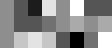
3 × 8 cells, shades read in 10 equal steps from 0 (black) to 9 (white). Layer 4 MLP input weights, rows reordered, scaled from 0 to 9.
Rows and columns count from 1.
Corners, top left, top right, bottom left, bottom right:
5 3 5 9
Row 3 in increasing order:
0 3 4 5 7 7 8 9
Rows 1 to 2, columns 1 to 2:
5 3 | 5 3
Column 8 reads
3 6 9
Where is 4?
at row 2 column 4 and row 3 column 7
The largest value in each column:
5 7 8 8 5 9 5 9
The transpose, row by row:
5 5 5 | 3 3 7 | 1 3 8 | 8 4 7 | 5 5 3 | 9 6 0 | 3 5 4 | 3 6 9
